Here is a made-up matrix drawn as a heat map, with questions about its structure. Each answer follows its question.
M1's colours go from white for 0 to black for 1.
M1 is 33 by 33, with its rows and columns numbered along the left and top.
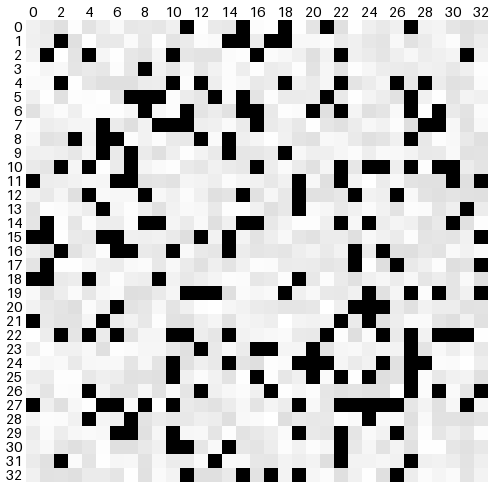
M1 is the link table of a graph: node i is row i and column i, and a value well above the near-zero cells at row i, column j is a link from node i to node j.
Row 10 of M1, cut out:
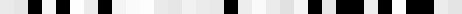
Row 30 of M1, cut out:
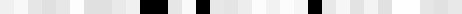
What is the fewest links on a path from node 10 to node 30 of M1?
1
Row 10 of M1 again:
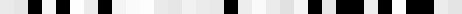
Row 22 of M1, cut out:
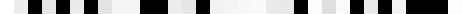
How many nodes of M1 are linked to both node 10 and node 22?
6
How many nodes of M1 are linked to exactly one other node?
1
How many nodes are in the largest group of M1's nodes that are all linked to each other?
4
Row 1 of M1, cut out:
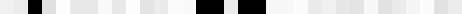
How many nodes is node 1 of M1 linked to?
5
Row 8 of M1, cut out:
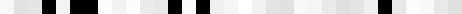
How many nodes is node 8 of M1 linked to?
6
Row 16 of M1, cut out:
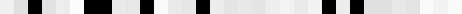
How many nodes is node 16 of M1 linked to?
7
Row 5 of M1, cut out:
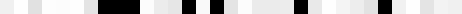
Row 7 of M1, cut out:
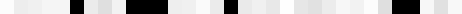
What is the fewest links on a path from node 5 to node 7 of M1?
1
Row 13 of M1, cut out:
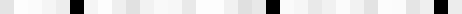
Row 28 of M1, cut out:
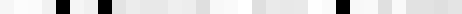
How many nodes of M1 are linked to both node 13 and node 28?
0
